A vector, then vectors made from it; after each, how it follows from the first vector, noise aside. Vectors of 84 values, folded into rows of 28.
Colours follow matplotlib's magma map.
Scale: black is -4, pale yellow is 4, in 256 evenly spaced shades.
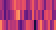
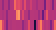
partly zeroed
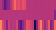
partly zeroed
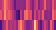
negated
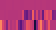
partly zeroed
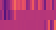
partly zeroed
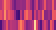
negated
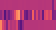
partly zeroed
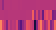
partly zeroed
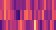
negated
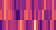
negated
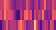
negated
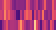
negated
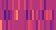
partly zeroed
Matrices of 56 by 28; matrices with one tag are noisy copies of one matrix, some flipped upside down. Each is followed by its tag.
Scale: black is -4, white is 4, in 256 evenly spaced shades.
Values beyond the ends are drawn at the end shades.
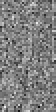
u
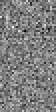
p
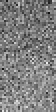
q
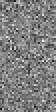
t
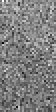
q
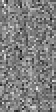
u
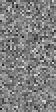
t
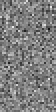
p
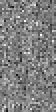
u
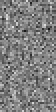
p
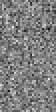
p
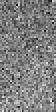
q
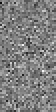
t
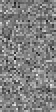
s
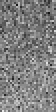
q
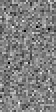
p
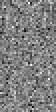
p
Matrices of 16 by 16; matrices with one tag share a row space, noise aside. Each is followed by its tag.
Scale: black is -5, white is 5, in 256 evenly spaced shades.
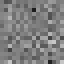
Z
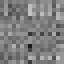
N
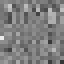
Z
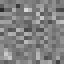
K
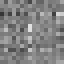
N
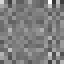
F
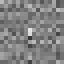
N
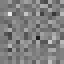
Z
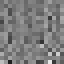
F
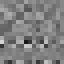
K
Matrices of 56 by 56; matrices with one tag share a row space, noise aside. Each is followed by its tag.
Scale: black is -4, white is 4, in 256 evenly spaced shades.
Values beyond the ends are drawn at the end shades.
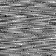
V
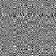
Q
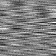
V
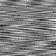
V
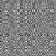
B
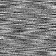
V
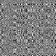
Q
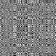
Q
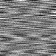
V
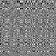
B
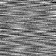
V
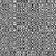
Q
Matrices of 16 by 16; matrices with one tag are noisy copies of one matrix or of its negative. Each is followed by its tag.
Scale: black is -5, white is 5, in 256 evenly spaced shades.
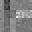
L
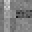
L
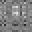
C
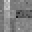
L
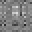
C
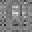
C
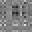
C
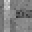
L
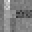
L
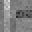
L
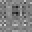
C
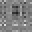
C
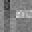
L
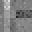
L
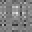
C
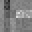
L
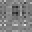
C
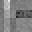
L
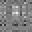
C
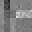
L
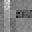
L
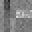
L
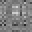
C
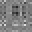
C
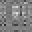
C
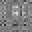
C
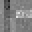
L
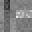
L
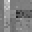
L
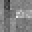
L
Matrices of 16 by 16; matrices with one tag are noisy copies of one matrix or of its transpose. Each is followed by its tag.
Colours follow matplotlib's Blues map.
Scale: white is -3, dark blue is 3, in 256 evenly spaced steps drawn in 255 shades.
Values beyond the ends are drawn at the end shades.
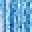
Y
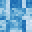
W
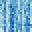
Y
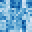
W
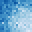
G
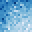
G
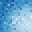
G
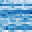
Y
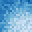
G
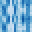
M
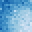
G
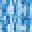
M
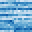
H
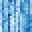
H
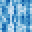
M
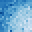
G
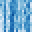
Y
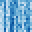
Y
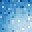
G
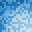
G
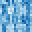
M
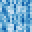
M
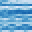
Y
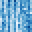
H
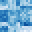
W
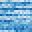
H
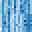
H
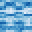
M
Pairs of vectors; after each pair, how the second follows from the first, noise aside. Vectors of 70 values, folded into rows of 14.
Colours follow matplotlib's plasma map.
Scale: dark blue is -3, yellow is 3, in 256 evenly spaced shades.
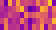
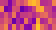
shuffled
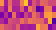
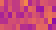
shrunk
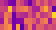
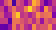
shuffled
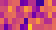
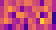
shuffled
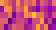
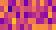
shuffled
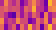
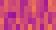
shrunk
